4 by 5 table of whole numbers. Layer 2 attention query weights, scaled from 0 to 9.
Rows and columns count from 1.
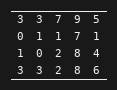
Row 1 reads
3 3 7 9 5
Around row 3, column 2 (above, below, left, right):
1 3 1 2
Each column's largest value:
3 3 7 9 6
